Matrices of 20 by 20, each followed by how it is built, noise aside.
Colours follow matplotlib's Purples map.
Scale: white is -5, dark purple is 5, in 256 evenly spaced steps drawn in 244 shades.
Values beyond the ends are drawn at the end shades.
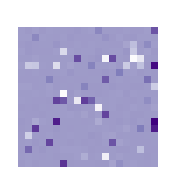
sparse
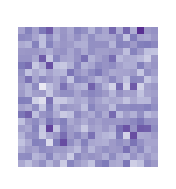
low rank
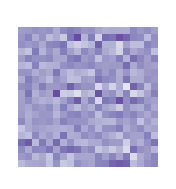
low rank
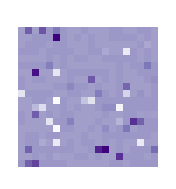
sparse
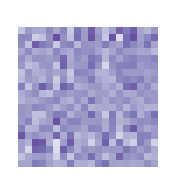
low rank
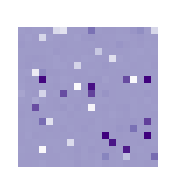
sparse
